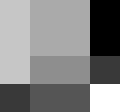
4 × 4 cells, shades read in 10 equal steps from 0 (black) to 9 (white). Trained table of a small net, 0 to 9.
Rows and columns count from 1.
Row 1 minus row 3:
0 1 1 -2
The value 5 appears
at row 3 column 2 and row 3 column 3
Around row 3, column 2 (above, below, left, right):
6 3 7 5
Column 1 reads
7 7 7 2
